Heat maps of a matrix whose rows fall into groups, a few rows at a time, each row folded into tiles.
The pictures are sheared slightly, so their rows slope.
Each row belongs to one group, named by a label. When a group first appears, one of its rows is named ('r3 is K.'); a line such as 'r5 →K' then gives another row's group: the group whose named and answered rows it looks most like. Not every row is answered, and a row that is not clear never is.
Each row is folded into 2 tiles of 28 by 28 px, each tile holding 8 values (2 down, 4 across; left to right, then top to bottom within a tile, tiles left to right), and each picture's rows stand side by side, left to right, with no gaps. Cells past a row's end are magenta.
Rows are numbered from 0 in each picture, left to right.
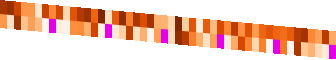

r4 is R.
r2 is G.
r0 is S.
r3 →R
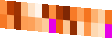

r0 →S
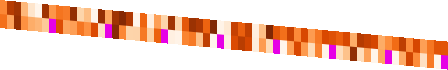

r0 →S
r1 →S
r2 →S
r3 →G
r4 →R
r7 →R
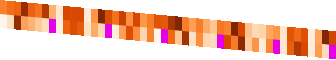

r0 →G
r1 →R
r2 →R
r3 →S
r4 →S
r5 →R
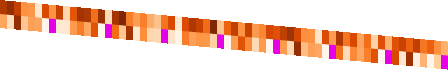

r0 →S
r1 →G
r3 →G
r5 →S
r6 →S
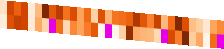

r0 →R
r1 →S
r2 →G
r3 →S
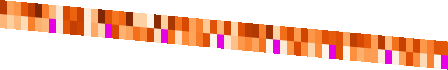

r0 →G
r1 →R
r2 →S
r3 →S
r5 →R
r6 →G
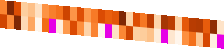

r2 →R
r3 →G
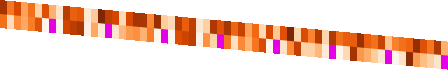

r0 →S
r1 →R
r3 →R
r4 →S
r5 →R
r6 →G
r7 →G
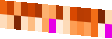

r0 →G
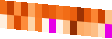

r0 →R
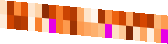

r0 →R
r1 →S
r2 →G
